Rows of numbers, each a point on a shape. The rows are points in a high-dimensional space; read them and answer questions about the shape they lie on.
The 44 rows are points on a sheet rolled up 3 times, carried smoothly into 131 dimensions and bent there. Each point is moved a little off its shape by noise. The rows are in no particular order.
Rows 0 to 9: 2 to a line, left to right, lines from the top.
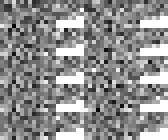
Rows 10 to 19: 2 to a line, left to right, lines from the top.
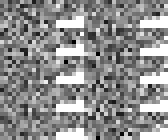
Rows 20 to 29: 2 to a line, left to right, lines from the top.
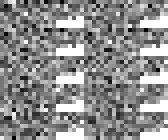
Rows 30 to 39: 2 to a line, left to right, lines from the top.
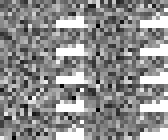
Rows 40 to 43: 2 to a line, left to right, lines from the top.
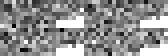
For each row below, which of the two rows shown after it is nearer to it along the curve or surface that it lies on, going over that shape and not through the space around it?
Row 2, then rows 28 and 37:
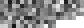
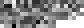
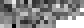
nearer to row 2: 28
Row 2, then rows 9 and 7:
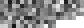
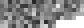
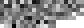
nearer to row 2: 7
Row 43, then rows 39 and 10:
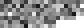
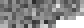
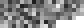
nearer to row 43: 10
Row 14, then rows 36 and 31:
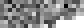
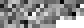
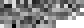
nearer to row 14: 36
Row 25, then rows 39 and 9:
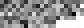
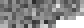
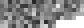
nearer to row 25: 9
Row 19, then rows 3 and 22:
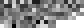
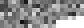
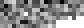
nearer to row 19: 22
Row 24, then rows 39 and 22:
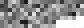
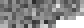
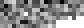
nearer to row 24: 22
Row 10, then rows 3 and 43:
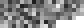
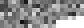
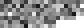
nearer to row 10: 43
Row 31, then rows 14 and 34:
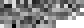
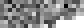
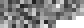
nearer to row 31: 34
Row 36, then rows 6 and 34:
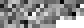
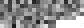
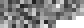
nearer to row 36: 34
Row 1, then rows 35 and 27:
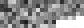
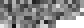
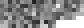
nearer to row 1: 35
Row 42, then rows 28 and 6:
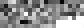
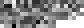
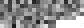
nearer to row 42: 28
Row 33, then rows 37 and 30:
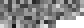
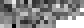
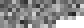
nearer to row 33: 37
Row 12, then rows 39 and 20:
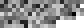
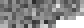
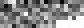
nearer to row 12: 20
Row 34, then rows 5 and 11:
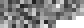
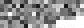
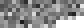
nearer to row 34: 5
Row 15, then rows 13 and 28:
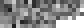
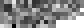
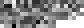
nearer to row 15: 13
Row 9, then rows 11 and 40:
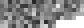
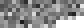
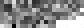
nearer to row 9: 40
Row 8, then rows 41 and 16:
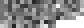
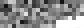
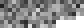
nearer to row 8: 41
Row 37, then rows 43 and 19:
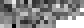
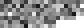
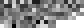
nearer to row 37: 19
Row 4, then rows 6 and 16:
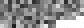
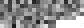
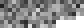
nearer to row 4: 6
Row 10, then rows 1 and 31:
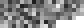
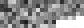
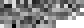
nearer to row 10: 31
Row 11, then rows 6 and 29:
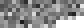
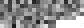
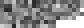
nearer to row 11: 29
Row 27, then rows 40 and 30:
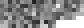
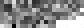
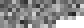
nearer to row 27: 40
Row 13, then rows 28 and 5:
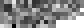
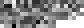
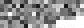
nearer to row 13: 28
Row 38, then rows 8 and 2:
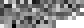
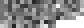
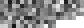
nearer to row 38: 2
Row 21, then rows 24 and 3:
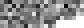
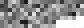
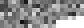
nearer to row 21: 24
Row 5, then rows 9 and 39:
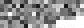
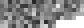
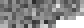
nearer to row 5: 9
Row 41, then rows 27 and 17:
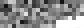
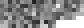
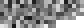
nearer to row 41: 27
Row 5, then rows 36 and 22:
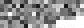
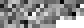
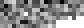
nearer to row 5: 36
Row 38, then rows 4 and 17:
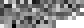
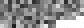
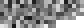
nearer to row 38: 17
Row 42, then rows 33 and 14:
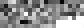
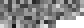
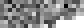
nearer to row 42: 33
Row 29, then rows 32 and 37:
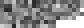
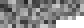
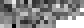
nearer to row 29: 32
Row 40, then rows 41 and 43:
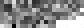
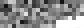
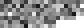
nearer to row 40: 41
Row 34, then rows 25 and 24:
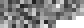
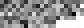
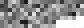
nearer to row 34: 25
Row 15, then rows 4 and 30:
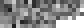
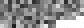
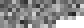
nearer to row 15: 30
